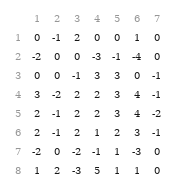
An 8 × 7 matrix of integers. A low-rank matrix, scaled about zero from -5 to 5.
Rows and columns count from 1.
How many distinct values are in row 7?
5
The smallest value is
-4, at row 2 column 6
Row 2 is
-2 0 0 -3 -1 -4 0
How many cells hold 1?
6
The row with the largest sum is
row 4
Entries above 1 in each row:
1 0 2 5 5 4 0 2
